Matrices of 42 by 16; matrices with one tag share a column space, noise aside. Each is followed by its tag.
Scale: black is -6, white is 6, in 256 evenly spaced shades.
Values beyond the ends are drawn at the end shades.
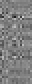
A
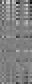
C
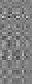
A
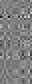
A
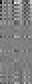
C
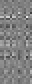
A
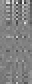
C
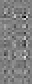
A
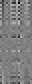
C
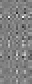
A
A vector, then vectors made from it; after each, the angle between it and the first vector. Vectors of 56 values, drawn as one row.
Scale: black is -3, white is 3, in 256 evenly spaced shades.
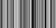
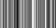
nearly opposite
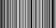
orthogonal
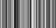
nearly opposite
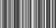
nearly opposite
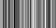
nearly opposite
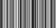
nearly parallel
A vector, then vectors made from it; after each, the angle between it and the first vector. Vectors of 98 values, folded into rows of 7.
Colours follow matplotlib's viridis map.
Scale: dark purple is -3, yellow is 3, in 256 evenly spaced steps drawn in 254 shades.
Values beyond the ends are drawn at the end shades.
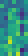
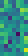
partly opposed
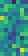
partly opposed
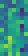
nearly parallel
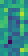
nearly opposite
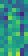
nearly parallel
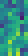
nearly parallel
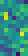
partly opposed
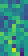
partly aligned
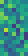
partly opposed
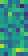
orthogonal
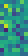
orthogonal
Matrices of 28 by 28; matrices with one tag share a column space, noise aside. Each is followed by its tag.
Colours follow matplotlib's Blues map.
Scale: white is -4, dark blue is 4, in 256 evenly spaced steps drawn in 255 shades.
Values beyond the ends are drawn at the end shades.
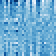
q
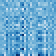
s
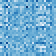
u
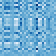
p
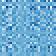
u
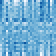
q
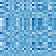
p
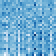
s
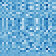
p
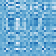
p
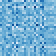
u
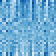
q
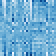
q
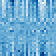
q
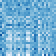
s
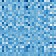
u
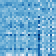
s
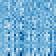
s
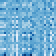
s
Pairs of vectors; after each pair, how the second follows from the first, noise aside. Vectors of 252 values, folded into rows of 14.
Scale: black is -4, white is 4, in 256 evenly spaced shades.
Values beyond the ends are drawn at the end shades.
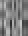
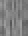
shrunk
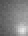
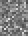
shuffled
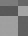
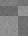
shrunk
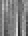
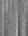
shrunk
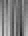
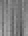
shrunk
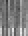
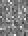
shuffled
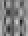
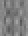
shrunk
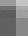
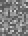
shuffled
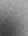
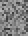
shuffled
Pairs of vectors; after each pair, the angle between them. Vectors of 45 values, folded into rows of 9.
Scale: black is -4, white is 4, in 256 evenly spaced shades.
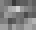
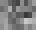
partly aligned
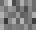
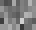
orthogonal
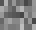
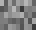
nearly opposite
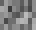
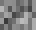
nearly parallel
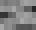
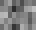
partly opposed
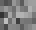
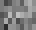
nearly parallel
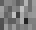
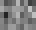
orthogonal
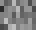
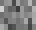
nearly opposite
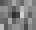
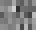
orthogonal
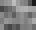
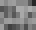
nearly parallel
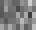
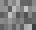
partly opposed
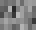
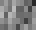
partly opposed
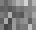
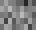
nearly opposite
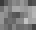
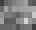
nearly parallel
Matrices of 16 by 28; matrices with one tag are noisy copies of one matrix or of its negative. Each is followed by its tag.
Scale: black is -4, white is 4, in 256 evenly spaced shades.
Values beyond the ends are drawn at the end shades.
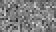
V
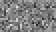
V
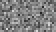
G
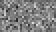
V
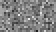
G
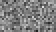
G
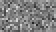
V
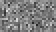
V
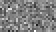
V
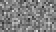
G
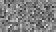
V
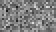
V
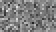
V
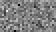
V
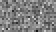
G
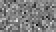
V
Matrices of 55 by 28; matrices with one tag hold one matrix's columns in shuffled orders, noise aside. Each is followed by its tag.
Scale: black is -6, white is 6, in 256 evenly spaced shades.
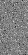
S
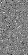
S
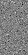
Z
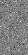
S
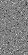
Z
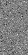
Z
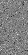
Z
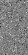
S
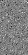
S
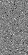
Z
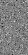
S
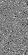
Z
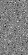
S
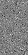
Z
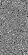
Z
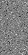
Z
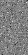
S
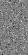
S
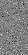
Z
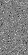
Z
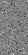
Z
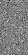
S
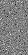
Z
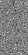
Z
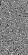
Z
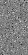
S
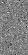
S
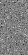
S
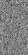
S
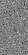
Z
